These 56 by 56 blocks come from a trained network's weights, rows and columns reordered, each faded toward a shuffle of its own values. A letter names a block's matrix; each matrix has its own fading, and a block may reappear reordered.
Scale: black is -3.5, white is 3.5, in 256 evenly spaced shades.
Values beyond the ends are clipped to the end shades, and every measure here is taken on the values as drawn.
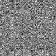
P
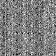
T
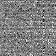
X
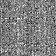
T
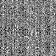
T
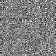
P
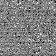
X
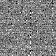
X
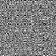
P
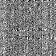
T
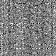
T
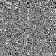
P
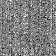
T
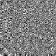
P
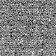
X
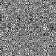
P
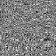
P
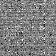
X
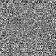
P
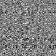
P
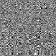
P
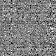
X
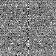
X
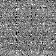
X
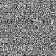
P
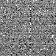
X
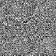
P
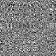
P
